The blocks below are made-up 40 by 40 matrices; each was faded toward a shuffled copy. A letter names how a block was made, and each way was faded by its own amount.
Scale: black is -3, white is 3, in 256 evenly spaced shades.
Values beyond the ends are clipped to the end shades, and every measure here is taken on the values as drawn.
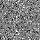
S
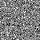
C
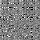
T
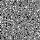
S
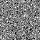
S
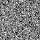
S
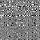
T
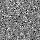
C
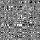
T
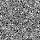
C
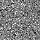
S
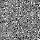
S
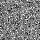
C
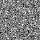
S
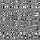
T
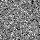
C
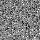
S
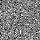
S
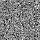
S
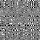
T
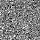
S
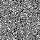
S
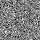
C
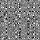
T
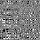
T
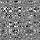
T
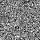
C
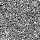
S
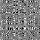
T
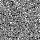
C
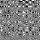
T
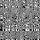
T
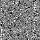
S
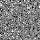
S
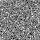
C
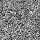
C
